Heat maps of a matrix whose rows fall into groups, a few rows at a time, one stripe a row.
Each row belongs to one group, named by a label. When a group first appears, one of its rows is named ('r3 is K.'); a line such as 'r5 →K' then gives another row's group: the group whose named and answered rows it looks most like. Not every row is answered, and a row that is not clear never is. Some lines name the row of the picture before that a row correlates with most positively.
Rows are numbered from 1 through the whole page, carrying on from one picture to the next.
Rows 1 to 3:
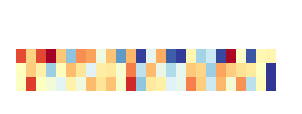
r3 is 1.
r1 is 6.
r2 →1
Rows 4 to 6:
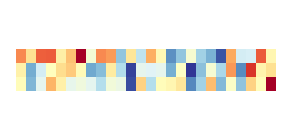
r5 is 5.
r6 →5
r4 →6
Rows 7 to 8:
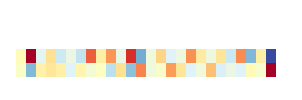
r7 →1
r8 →5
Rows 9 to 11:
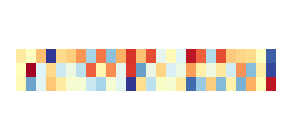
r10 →1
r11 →5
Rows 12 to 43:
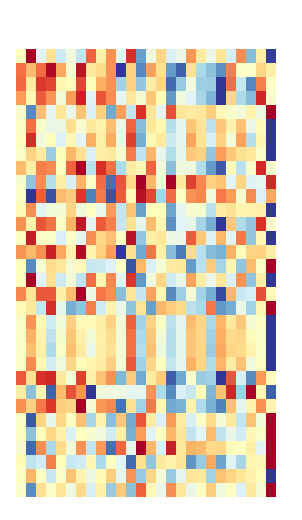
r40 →5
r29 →6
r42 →1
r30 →5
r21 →5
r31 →1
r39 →5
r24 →6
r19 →1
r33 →1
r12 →1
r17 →1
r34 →1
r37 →6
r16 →5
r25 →1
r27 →5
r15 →6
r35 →6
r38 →5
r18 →1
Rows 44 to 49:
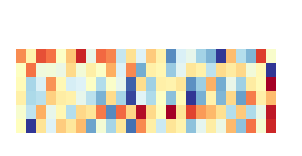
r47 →5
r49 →5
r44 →6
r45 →1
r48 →5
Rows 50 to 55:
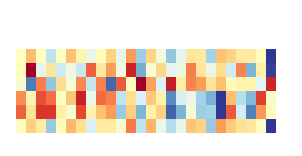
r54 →6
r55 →1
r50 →1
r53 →6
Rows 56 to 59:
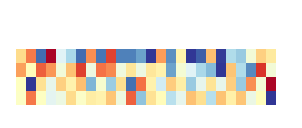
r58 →5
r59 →1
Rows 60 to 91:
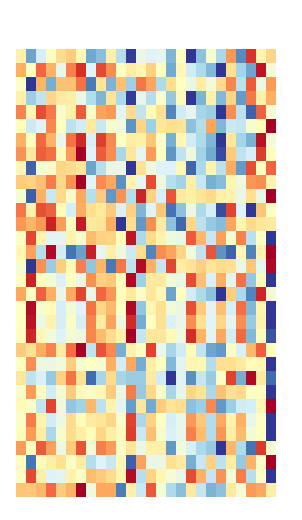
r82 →1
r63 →5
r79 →1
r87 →1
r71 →6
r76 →1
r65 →5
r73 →1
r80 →1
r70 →5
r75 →5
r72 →6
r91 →6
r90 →1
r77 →6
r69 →6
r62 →5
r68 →5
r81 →6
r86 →1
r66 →6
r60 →5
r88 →6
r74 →5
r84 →1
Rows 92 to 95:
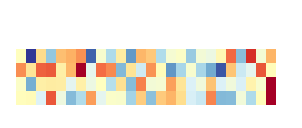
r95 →5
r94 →5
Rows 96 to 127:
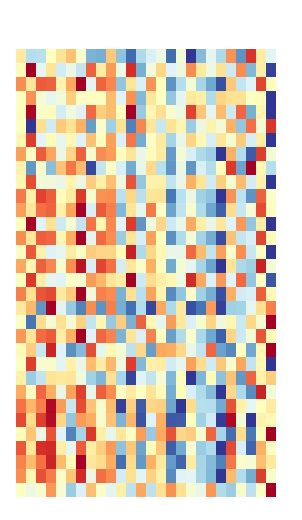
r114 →5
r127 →5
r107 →6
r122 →6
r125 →6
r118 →1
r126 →6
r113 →6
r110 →1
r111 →6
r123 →5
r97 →1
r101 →5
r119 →5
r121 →6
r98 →6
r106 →6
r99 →1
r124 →6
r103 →6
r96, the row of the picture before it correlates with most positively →92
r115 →5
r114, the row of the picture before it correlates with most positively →95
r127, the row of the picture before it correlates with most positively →95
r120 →6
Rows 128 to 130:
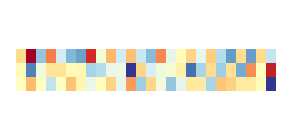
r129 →5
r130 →1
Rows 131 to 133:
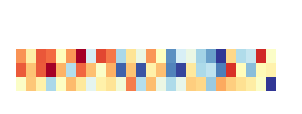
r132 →6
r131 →6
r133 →1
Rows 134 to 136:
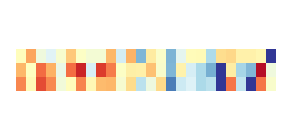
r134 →1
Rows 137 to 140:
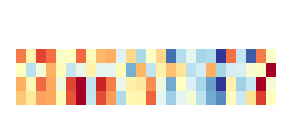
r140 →6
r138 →5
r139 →6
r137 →6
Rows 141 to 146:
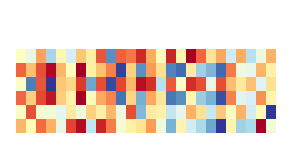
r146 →6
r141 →5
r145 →1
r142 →6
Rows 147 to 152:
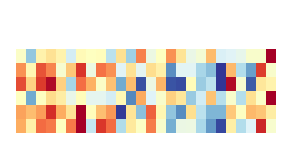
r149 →6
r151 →6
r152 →6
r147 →5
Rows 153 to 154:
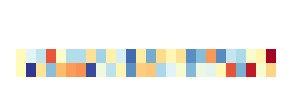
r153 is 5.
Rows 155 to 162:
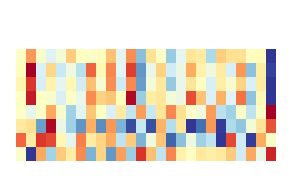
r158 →1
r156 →1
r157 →1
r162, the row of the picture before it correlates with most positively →154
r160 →5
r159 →5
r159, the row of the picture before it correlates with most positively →153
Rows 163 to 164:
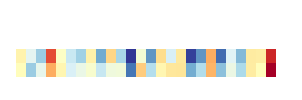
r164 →5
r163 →5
